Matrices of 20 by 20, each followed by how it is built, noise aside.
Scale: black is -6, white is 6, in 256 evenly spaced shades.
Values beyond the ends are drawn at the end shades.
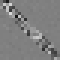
banded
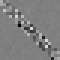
banded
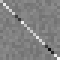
diagonal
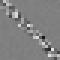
banded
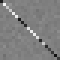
diagonal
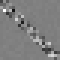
banded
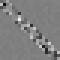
banded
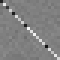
diagonal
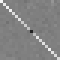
diagonal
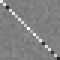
diagonal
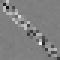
banded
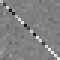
diagonal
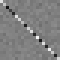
diagonal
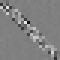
banded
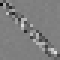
banded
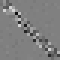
banded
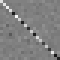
diagonal
